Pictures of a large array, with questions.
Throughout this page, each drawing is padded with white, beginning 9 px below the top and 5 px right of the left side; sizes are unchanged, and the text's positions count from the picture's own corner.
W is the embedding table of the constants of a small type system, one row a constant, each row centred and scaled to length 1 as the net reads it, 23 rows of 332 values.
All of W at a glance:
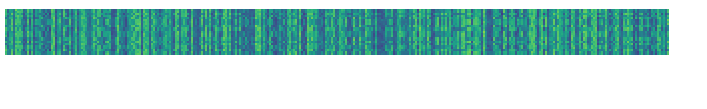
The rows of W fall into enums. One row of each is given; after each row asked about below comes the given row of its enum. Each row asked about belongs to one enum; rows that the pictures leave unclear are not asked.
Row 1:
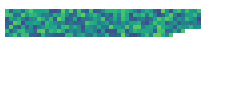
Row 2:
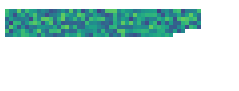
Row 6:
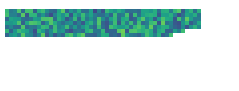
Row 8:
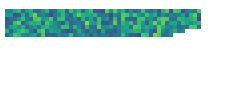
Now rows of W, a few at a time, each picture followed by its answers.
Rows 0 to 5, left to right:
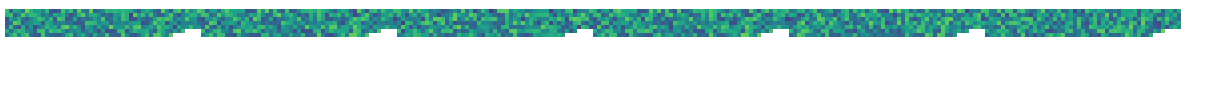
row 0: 1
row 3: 1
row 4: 8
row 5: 6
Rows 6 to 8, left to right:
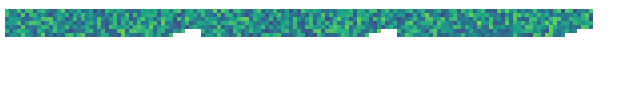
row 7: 6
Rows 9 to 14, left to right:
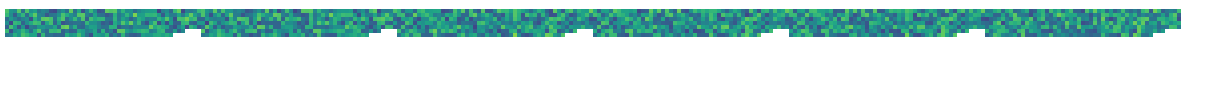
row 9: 2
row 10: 2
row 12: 1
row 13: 1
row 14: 8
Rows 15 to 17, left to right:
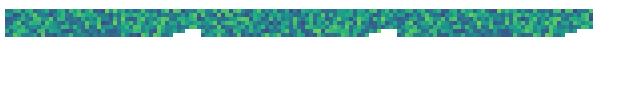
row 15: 8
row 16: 6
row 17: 8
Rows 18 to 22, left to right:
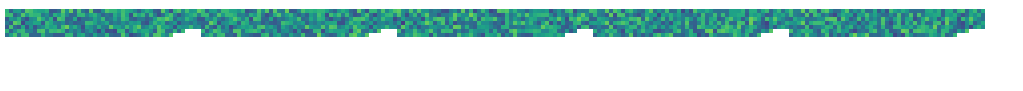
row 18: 1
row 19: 1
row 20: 2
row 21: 6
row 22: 6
